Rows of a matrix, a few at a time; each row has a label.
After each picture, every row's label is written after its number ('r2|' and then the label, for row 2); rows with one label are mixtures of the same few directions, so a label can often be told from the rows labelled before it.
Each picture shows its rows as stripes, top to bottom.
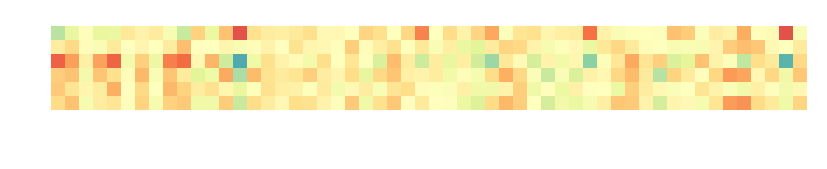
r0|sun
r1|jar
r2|sun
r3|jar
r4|sun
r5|jar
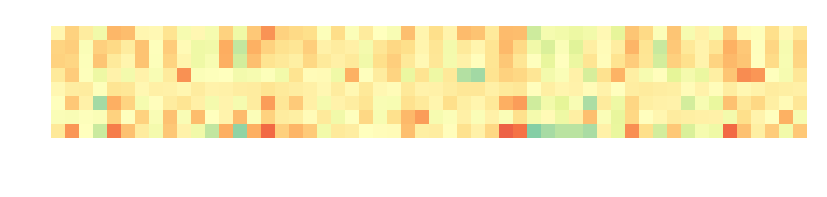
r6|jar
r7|jar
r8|jar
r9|jar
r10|jar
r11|jar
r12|sun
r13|jar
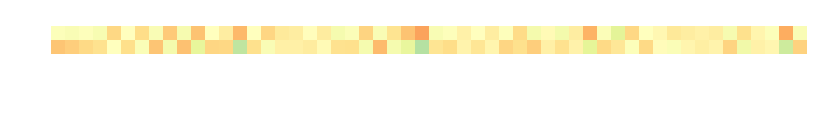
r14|sun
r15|sun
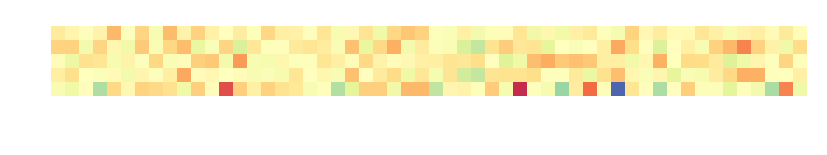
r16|sun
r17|jar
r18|jar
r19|jar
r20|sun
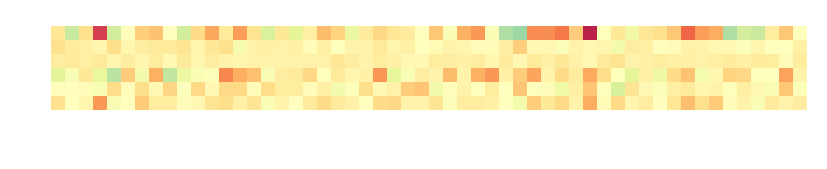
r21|jar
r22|sun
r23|sun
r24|sun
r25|sun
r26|jar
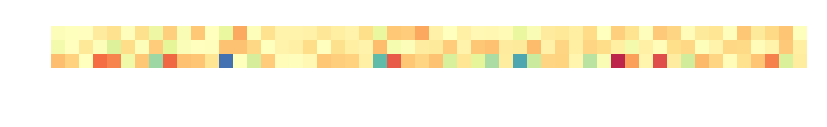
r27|sun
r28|sun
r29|sun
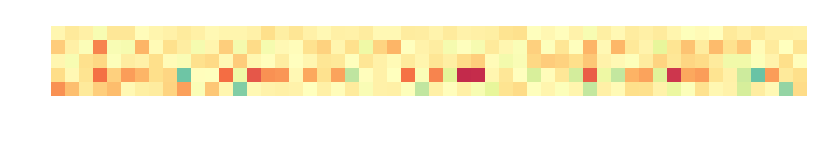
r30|jar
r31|jar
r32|jar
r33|jar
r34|sun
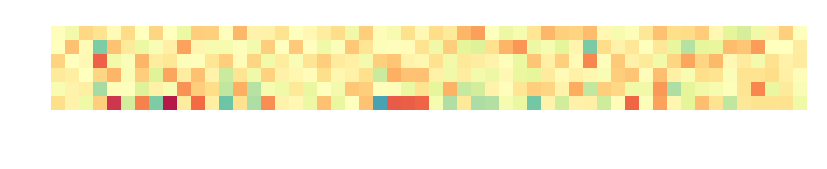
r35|jar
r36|jar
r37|jar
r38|sun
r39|jar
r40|sun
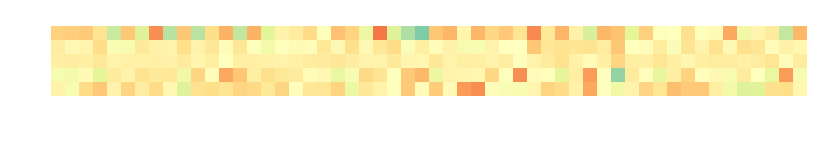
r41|sun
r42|jar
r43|sun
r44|sun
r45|jar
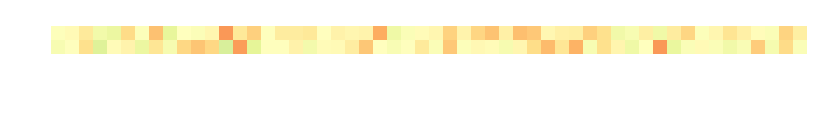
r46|sun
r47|jar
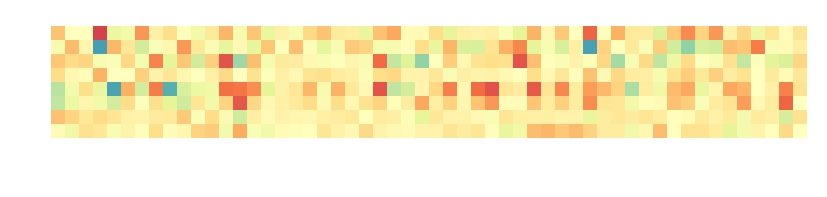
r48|jar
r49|jar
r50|sun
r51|jar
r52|sun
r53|sun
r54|sun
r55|jar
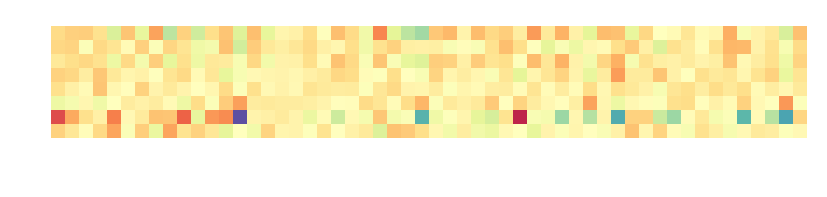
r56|sun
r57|jar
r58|sun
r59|sun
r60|jar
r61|sun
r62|sun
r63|sun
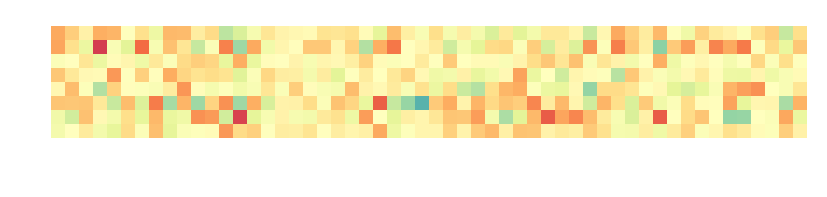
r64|sun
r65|jar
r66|jar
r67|sun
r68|jar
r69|sun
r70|jar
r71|sun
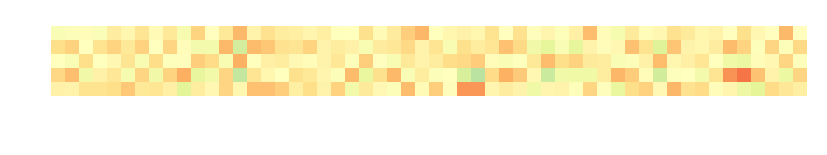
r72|sun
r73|jar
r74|jar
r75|jar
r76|jar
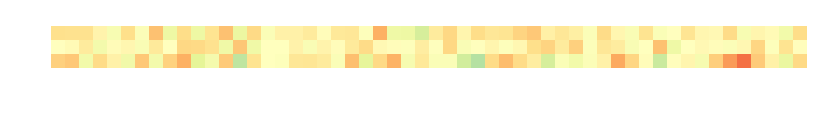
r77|sun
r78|jar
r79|jar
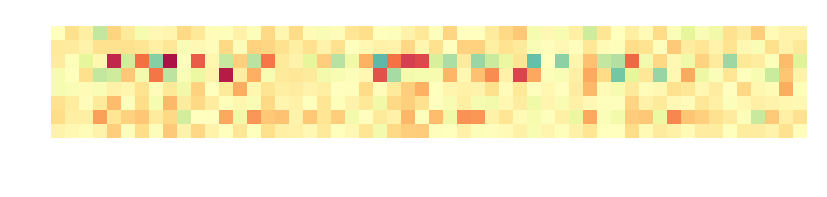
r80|jar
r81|jar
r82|sun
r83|sun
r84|sun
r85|sun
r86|jar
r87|sun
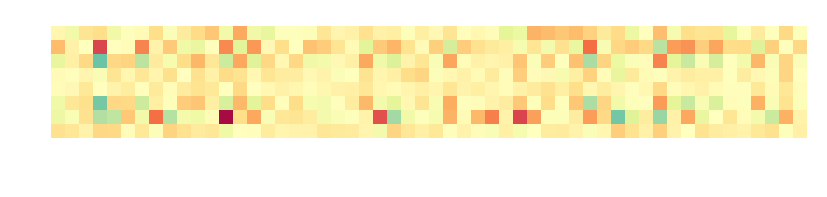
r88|jar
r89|jar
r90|jar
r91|sun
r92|jar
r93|jar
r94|sun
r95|sun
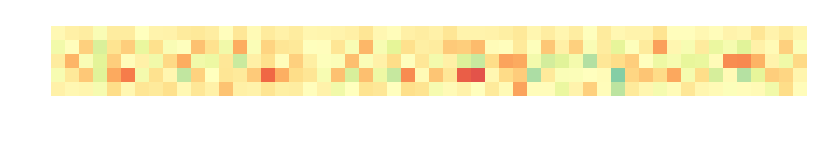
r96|jar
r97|jar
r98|jar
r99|jar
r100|sun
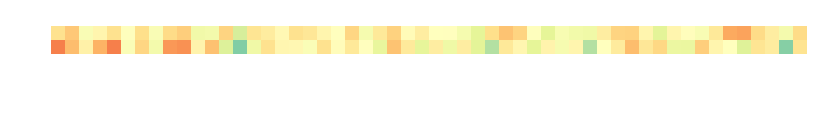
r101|jar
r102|sun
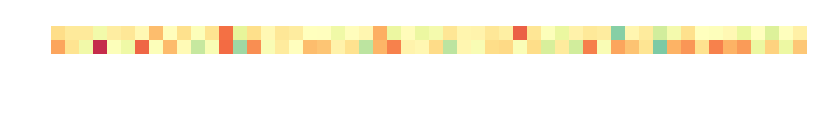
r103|sun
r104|jar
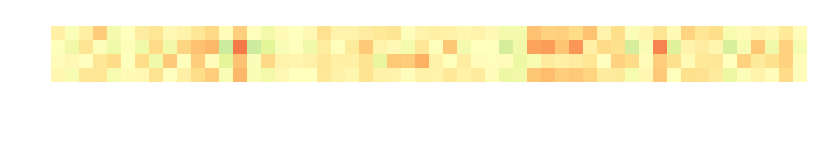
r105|jar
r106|jar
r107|sun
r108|jar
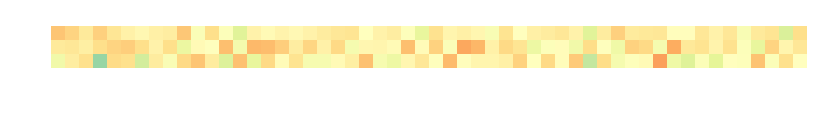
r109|sun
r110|jar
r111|jar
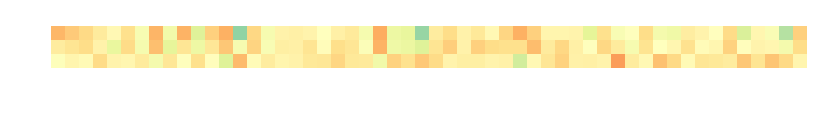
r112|sun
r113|sun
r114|sun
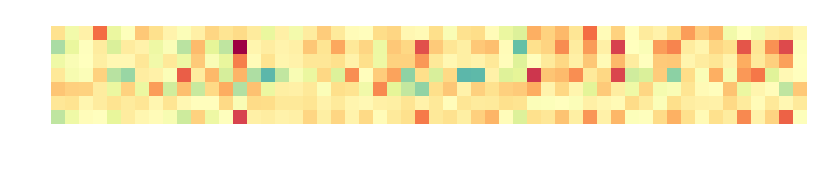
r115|jar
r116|sun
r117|sun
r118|jar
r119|sun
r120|jar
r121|sun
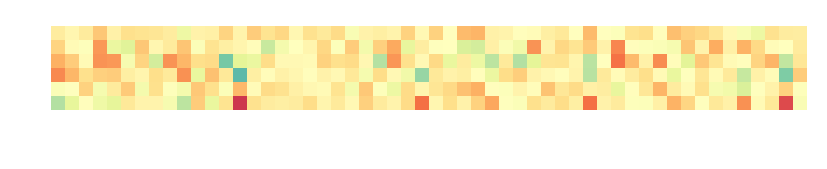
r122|jar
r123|jar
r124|sun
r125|sun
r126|jar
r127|sun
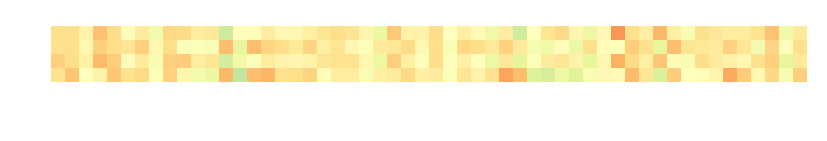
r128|sun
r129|jar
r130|sun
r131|jar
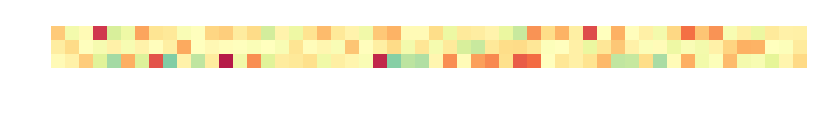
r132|jar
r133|jar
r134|sun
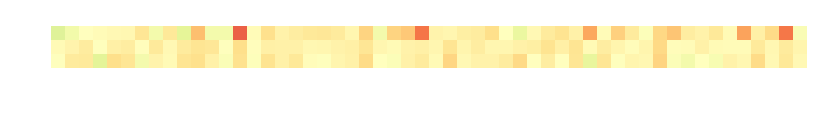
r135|sun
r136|jar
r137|jar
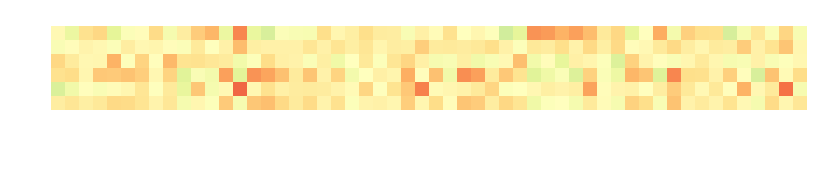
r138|jar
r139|sun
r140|sun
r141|jar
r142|sun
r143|jar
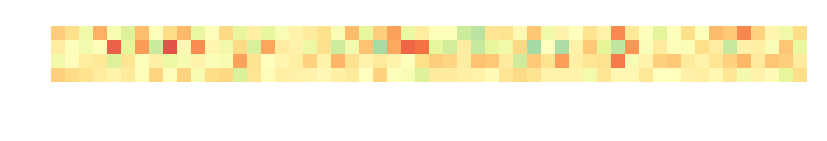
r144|jar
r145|sun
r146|sun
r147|sun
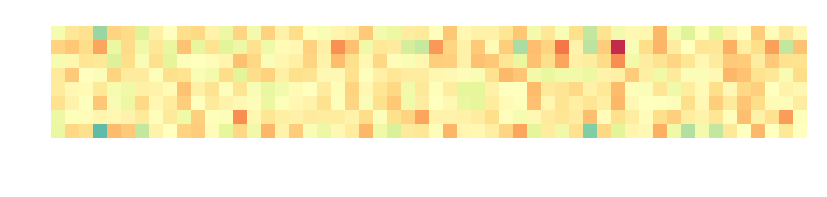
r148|jar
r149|sun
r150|sun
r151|jar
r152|jar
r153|jar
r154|sun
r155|jar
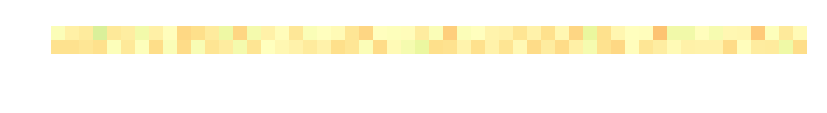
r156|jar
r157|sun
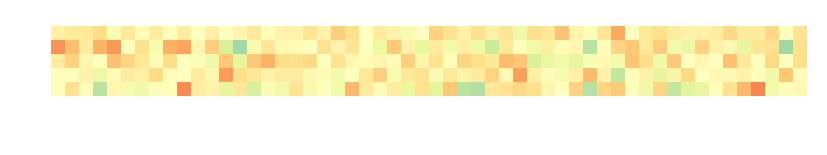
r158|sun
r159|sun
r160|jar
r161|sun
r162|jar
